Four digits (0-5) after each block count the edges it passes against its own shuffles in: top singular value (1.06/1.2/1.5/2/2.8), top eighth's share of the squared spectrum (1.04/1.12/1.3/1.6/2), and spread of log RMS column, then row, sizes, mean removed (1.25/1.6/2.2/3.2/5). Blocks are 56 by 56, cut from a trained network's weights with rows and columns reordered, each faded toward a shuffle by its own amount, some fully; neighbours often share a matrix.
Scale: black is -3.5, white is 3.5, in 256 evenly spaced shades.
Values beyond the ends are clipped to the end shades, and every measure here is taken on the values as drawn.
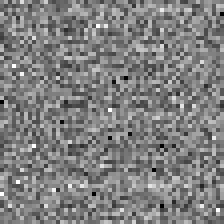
3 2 0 0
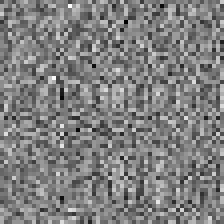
4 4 1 1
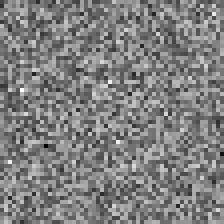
0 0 0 0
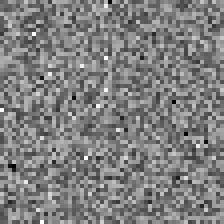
1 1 0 0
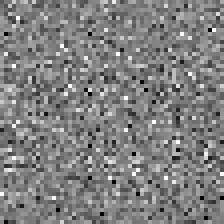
3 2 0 0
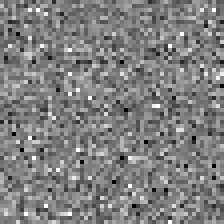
2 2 0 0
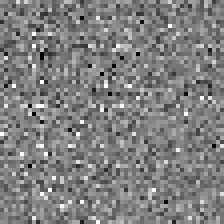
3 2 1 1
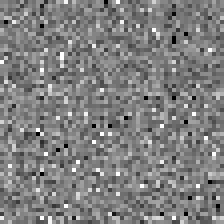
2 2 1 0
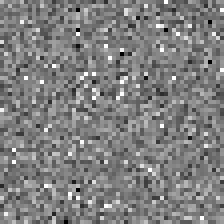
1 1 0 0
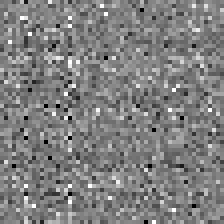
3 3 1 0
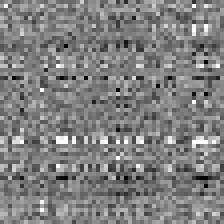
4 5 2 3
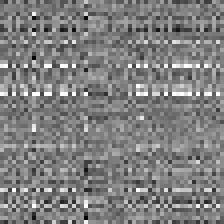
5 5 3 3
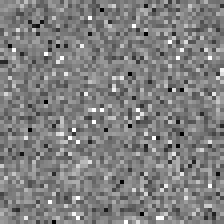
1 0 0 0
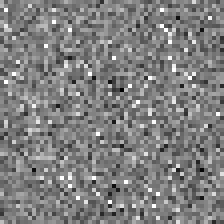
0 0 0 0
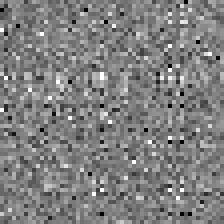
3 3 1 1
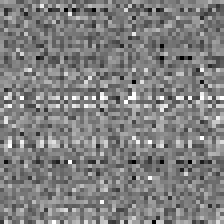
4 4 2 3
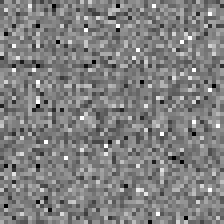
2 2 1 0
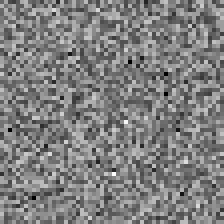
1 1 0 0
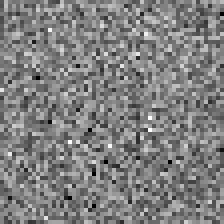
2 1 0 0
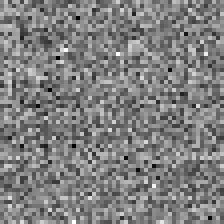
3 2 0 0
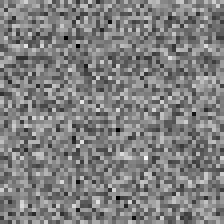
2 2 0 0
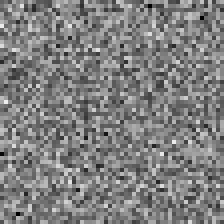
2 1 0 0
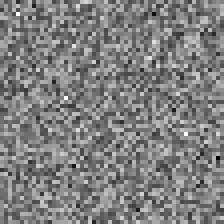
0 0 0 0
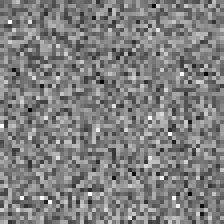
0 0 0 0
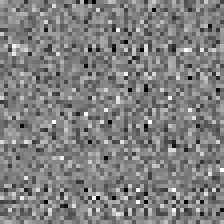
3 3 1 2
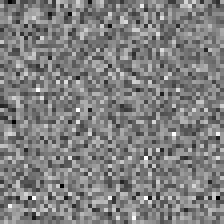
3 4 0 2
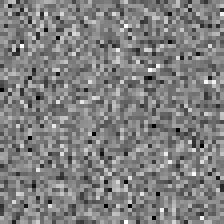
0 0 0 0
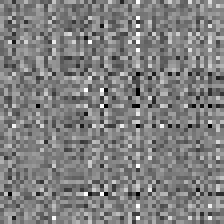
4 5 3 3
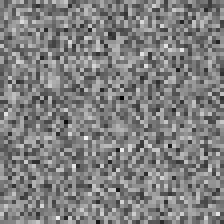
1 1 0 0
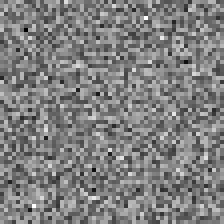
1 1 0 0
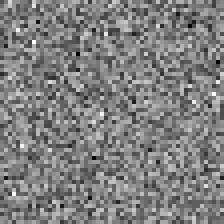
0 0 0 0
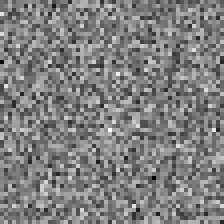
2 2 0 0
